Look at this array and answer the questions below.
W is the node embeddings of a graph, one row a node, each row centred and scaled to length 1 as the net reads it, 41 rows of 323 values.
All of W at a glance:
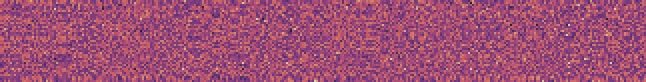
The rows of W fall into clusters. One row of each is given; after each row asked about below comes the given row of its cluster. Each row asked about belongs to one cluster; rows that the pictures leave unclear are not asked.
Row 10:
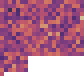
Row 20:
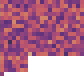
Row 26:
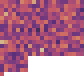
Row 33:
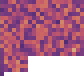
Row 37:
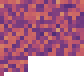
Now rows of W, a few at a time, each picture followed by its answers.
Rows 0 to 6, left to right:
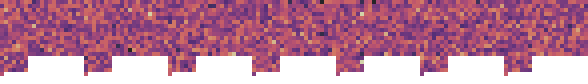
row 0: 26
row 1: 26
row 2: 10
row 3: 37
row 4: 37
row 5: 20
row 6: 10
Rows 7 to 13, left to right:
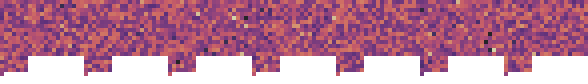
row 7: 37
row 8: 37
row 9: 26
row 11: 26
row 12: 33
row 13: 20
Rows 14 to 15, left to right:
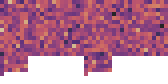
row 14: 33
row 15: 26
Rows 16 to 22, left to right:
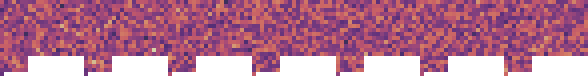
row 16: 33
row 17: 33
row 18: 26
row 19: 26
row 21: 37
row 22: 10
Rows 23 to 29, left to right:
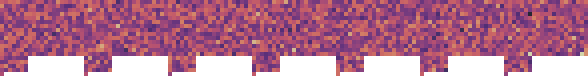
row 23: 37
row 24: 26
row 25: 20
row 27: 10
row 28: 10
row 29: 37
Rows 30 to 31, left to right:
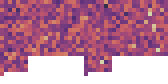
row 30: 10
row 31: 33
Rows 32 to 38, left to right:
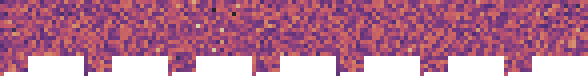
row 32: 10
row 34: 26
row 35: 20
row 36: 33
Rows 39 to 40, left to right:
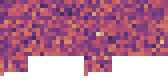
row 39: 10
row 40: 10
